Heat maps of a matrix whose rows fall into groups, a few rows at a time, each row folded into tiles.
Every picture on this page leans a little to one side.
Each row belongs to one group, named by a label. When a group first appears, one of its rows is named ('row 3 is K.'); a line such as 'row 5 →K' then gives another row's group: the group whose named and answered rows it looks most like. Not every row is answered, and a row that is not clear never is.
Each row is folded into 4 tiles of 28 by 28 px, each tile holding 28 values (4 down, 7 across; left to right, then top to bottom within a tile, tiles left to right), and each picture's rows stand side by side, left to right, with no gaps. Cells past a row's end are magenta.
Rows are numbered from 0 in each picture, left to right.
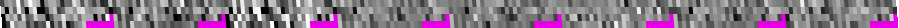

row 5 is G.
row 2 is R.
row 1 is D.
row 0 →R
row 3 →D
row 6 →D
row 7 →R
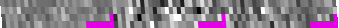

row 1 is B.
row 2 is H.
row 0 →B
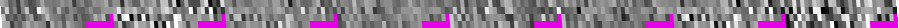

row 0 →H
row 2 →G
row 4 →H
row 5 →D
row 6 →G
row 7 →R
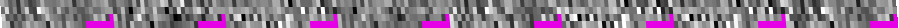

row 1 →D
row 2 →G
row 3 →D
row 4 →H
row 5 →G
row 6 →G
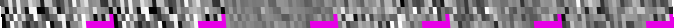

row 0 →R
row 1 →R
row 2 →H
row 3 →G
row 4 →H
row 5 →R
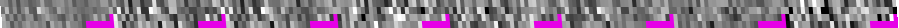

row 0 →H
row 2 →H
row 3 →B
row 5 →H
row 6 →D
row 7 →R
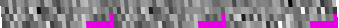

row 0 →R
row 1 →R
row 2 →G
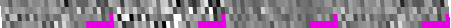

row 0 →G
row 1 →G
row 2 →H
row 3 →G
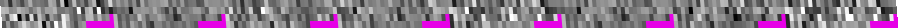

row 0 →G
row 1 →D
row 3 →D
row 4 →B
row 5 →D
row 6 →D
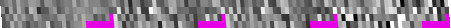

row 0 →R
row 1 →H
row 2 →H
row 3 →G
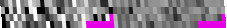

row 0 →R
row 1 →D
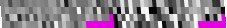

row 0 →G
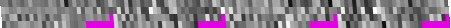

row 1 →H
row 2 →G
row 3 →H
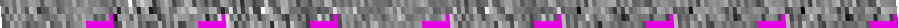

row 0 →R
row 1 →R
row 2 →H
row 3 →B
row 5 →D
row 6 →D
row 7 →D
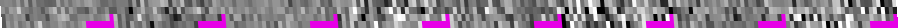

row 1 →D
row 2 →G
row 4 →H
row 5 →R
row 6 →D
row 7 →G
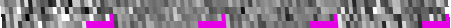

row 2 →D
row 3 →H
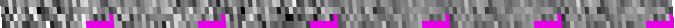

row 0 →R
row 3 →R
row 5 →R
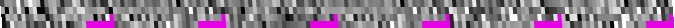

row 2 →D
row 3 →G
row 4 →B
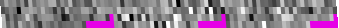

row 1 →G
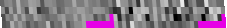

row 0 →R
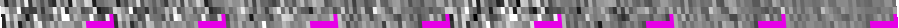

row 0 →B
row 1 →B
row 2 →B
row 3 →H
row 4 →B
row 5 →D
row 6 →H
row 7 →H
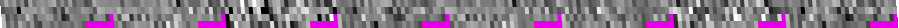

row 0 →D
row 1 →G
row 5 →H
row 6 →B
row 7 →D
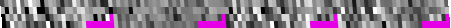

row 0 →R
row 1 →D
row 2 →R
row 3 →H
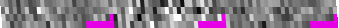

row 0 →H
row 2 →D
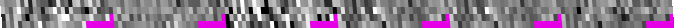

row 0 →B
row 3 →H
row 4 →H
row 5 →D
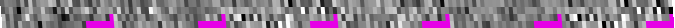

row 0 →D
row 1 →H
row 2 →G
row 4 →D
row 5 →G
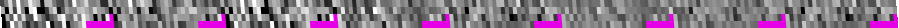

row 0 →R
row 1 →R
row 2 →R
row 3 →H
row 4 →D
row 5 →H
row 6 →D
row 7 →D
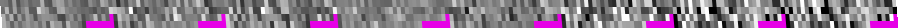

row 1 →B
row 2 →H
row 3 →B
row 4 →D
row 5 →B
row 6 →R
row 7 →R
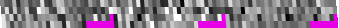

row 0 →H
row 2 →D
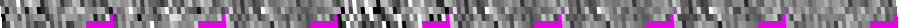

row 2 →H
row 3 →R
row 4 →H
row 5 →H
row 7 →G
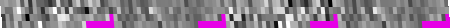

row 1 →H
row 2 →G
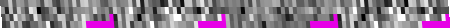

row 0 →R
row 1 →B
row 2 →D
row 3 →B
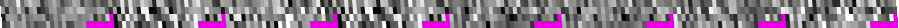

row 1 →R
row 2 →G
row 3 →R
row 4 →D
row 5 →D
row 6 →H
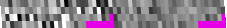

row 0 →G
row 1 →R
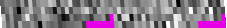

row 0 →D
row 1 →G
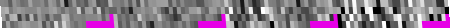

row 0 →G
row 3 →R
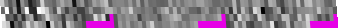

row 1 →B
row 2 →R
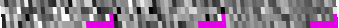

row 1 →R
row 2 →H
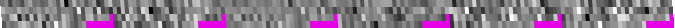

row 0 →G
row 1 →R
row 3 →D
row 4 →B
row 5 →B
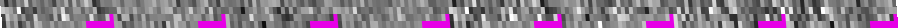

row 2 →D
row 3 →B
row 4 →B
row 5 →B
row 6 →H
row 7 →H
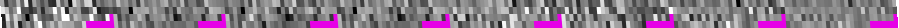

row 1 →D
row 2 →D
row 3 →D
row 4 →G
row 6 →G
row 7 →G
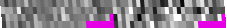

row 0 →B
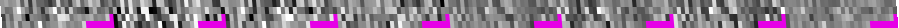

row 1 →R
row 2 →B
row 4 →H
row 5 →H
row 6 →H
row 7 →B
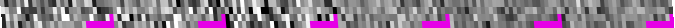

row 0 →B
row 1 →G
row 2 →R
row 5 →R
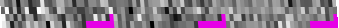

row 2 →G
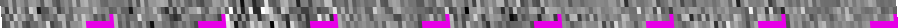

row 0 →R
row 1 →D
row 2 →H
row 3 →H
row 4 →D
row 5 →G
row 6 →G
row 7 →B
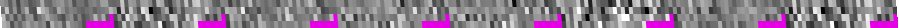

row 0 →H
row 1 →R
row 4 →G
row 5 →B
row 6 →R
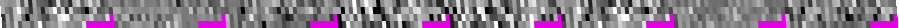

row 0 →B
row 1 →G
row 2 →D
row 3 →R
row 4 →R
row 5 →B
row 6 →B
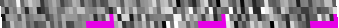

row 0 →R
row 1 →G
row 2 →H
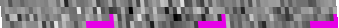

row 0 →G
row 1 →D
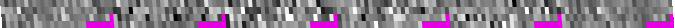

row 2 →B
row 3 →B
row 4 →G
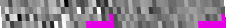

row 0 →G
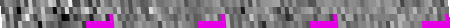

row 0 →D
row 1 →H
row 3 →G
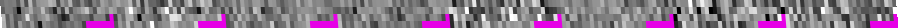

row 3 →D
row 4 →B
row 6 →R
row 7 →H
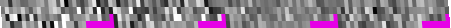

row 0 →G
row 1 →B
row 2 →B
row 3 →R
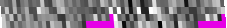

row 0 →H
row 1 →H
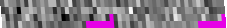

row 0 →D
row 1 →B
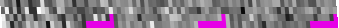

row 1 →B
